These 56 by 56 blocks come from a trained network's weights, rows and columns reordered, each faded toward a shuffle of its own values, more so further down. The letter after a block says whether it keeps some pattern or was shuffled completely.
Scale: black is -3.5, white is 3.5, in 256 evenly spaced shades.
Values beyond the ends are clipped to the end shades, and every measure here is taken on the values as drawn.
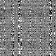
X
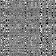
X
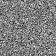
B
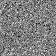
B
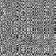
X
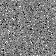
B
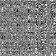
X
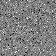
B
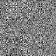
X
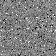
B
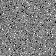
B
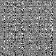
X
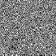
X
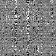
X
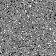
B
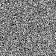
B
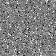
B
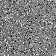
B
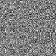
X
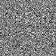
X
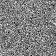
B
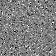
B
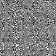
X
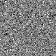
X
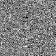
X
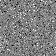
B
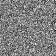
B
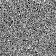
B
